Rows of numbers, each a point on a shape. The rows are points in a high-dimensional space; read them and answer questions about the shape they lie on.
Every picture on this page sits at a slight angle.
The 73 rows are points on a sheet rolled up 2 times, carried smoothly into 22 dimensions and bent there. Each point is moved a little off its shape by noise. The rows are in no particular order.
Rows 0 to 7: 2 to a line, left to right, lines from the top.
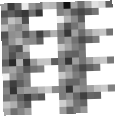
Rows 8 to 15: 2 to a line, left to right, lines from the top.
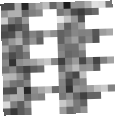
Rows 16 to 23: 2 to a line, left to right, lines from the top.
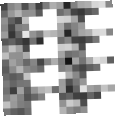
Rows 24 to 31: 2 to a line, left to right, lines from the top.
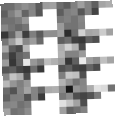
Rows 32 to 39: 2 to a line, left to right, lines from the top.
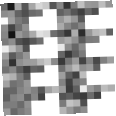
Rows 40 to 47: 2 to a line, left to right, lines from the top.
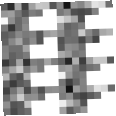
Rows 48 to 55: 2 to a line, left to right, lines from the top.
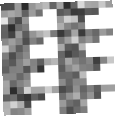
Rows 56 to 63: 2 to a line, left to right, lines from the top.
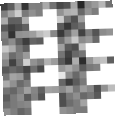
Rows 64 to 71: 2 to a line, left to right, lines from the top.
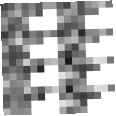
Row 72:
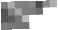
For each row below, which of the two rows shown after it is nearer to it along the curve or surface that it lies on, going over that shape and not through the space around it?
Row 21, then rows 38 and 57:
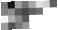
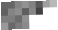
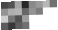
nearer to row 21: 57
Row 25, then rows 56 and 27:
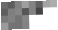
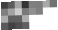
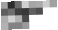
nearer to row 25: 56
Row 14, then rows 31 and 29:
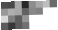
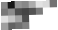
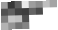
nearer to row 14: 31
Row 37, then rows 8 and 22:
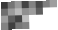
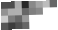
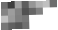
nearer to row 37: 8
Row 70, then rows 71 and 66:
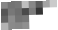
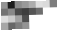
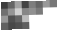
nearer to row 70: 66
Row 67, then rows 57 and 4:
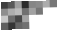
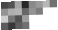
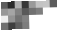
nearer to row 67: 57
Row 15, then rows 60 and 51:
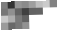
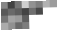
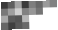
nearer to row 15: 60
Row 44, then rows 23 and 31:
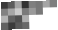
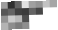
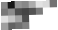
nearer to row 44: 31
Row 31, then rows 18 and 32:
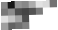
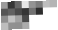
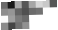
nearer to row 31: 32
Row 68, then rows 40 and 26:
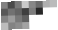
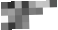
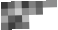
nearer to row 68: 26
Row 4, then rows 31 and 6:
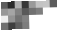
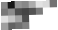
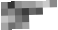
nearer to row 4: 31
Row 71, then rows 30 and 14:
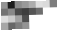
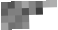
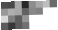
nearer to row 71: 14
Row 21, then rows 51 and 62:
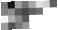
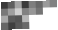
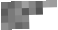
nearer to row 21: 51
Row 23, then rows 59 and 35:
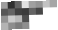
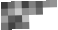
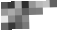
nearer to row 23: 35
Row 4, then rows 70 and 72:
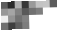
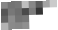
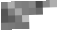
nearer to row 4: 72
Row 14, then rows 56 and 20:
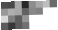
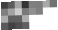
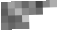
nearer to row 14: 56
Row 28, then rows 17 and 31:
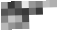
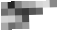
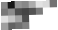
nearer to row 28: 17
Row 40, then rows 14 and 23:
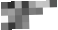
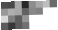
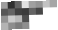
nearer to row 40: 14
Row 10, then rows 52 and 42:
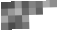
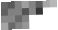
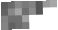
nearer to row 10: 42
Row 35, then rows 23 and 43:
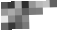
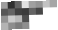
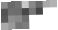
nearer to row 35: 23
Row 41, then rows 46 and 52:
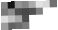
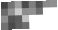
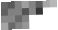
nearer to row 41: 46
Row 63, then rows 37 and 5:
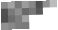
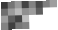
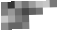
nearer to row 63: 37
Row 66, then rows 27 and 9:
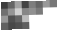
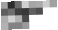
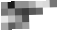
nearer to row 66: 9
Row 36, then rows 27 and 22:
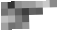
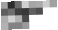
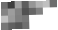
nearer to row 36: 22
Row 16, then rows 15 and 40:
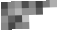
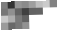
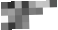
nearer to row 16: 40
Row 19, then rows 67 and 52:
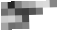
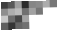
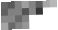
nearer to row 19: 67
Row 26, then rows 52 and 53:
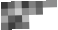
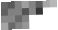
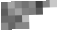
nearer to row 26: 53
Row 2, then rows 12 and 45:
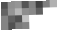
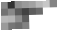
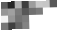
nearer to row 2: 45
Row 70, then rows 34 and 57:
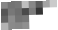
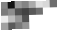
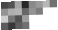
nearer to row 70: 57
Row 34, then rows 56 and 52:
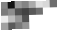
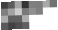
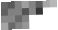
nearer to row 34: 56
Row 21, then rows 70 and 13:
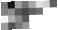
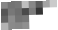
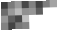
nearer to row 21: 13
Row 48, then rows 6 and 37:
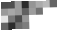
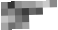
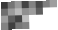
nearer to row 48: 37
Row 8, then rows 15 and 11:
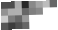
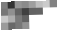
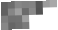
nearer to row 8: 15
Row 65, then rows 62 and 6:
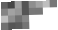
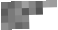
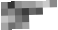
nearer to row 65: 6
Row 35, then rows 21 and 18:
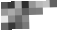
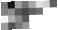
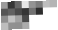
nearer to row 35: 21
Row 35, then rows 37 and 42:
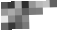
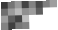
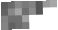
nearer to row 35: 37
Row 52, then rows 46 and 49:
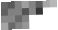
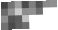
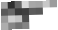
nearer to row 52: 46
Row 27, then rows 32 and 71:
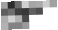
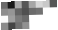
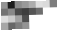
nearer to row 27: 71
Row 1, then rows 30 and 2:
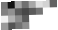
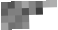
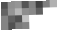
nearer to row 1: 2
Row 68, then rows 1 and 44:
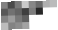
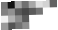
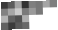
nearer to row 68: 44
